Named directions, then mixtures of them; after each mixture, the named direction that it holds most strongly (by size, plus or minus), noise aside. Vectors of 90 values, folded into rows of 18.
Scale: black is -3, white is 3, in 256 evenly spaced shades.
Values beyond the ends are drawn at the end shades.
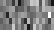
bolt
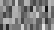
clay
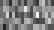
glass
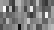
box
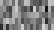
clay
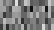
clay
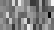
bolt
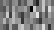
glass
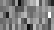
bolt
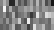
bolt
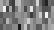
box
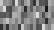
clay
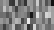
bolt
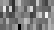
box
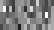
box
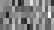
bolt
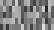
clay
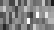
glass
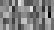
clay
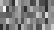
box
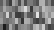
glass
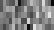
bolt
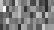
box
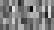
clay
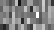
glass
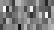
box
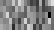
bolt
